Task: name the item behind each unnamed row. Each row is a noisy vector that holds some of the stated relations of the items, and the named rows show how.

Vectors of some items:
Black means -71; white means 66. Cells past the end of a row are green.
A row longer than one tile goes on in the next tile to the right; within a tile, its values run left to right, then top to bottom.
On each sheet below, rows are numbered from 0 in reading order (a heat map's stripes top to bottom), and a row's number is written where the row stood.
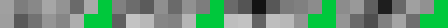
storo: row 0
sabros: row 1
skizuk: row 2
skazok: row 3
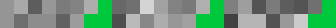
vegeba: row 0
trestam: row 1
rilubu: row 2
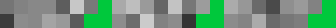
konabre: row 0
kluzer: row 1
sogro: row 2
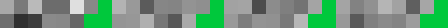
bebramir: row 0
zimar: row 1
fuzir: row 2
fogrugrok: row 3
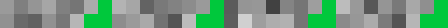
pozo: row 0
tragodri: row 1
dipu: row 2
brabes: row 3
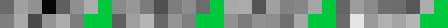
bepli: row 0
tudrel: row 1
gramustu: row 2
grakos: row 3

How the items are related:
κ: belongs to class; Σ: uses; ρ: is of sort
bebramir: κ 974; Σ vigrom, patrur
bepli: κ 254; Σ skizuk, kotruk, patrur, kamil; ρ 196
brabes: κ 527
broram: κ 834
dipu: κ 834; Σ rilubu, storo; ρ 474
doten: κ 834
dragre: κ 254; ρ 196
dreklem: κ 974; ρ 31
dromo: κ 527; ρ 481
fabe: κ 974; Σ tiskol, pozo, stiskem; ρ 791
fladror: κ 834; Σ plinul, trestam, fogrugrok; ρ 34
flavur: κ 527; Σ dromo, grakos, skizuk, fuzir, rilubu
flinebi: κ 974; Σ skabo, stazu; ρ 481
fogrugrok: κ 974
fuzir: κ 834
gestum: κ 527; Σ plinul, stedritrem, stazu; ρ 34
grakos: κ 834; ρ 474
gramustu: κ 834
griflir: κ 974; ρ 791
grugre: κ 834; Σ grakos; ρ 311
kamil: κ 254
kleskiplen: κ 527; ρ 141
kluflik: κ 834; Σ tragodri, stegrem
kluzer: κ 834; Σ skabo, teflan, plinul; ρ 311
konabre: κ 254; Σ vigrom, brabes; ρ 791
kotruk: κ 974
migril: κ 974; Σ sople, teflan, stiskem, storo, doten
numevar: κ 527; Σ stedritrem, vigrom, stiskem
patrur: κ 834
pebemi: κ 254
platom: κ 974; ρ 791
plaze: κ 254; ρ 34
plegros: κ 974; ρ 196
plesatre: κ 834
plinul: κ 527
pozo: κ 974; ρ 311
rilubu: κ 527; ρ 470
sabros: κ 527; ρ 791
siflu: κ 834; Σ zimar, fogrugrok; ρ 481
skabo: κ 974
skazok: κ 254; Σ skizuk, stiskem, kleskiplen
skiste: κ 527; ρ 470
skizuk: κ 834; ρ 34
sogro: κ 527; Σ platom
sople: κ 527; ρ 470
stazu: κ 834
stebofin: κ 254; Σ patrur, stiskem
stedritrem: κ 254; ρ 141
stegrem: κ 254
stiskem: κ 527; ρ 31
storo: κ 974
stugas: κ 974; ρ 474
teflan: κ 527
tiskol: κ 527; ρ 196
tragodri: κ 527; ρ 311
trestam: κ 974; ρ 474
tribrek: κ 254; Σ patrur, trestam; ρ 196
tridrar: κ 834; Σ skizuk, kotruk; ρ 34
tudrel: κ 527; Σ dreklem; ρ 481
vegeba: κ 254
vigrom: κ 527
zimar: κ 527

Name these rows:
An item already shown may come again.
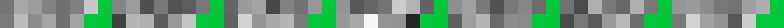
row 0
dragre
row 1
rilubu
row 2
dipu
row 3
gestum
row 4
tudrel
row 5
fabe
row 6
tiskol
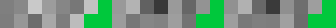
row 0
plegros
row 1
grugre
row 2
grugre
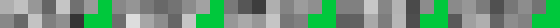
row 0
kluzer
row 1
kleskiplen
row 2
plaze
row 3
flinebi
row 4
tudrel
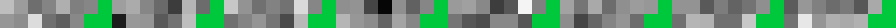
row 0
plinul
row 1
stiskem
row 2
vigrom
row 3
flavur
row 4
stebofin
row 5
migril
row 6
dromo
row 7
grakos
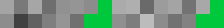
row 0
migril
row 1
stazu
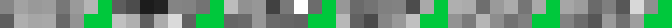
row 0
stedritrem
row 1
tridrar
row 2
numevar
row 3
kotruk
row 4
stazu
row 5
patrur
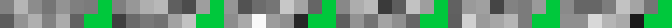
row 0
siflu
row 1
dreklem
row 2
gestum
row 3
tribrek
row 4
dipu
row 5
fladror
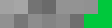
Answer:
kluflik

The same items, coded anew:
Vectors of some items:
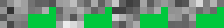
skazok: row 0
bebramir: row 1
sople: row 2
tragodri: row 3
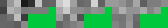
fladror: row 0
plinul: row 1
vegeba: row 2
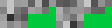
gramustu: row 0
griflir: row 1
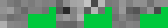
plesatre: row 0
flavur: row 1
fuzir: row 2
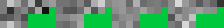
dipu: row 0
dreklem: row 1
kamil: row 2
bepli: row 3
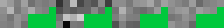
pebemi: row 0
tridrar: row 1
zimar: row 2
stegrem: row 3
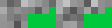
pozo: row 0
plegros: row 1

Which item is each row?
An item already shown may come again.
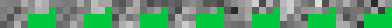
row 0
dromo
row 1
dromo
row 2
stebofin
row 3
stebofin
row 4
flavur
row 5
plinul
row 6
grakos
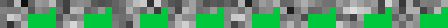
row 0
gestum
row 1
stebofin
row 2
grugre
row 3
stebofin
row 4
gestum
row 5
migril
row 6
konabre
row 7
numevar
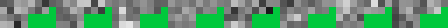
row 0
fabe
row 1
grugre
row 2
patrur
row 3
sogro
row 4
dipu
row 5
plaze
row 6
plinul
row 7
siflu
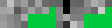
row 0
kotruk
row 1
stiskem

